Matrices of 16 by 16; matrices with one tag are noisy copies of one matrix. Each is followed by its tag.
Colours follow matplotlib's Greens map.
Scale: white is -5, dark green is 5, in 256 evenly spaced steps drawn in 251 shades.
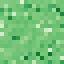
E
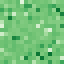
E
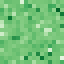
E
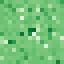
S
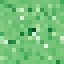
S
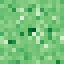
S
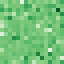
E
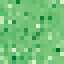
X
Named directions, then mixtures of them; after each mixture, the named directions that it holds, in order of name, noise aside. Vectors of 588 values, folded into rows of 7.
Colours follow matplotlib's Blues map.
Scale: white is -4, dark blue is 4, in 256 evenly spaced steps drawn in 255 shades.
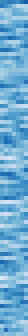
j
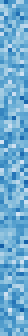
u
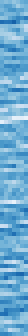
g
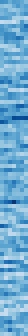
g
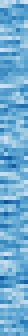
j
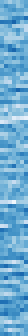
g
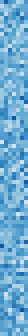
u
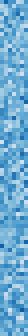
u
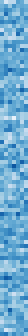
g, j, u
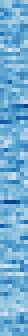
g, j, u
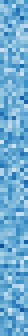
u
